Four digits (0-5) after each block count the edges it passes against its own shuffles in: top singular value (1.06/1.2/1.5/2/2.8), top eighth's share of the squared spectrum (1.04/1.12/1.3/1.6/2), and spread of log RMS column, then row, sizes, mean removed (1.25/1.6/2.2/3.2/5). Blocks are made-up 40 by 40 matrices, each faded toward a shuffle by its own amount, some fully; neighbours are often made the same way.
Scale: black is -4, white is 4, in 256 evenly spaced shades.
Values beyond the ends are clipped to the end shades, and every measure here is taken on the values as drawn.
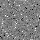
0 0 0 0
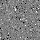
1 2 0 0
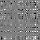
4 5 3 3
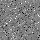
0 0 0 0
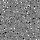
1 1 0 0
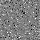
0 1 0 0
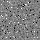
1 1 0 0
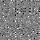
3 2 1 1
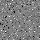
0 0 0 0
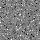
0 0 0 0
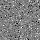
1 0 0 0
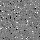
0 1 0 0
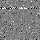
3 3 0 2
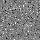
0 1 0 0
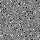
1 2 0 0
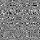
3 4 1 3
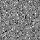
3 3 1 0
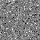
2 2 0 0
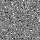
2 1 0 1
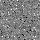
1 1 0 0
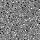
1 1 0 0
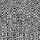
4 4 2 2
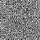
3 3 1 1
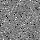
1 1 0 0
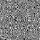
3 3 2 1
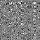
3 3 2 2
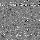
2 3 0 2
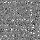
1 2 0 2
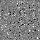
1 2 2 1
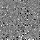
1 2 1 2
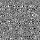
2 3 0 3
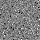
1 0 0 0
